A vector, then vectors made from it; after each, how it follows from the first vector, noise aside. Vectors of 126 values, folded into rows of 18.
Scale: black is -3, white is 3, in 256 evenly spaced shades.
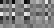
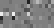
partly zeroed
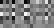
copied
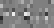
partly zeroed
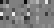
partly zeroed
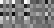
negated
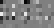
partly zeroed
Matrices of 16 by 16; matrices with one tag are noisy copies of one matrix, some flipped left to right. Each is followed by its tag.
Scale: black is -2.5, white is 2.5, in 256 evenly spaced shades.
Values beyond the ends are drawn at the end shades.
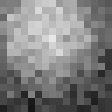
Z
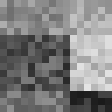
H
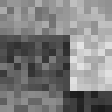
H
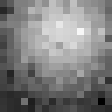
Z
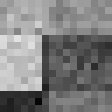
H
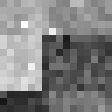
H
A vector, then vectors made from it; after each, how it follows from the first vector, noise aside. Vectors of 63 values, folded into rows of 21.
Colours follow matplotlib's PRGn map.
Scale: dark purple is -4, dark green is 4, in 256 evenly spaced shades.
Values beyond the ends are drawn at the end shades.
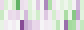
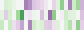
wrapped around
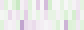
shrunk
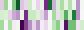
scaled up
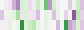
negated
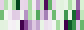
scaled up
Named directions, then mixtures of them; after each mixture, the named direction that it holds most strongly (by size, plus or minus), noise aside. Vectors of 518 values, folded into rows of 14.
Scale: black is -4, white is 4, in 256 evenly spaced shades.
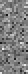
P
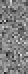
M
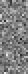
M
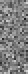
P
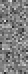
M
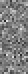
M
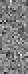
M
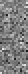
P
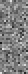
P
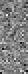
P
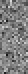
M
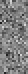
M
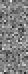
M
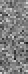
P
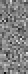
M
